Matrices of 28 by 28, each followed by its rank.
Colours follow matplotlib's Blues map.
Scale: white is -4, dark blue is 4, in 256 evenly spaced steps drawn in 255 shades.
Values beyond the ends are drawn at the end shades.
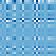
one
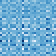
two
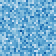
full rank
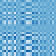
one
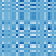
one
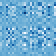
three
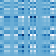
one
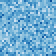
full rank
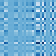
one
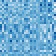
three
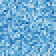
full rank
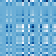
one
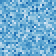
full rank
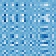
two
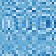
three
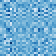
three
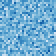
full rank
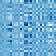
two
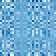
two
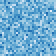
full rank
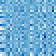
three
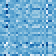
three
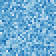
full rank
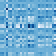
two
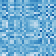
three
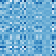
two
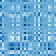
two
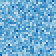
full rank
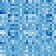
three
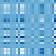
one
